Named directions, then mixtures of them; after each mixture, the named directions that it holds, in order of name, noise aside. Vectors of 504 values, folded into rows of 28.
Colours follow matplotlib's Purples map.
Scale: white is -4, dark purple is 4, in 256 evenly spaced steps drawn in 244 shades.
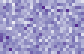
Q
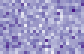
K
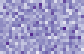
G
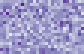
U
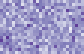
Q, U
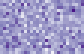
K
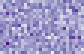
G, K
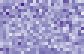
U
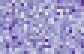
K, Q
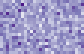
K, U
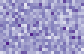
G, K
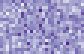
K, U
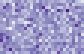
Q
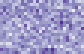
K, U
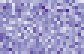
Q, U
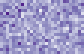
K, U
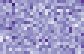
K, Q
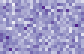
Q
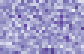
K, U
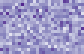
U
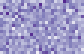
G, U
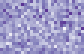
G, U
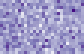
K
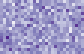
Q, U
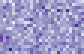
Q
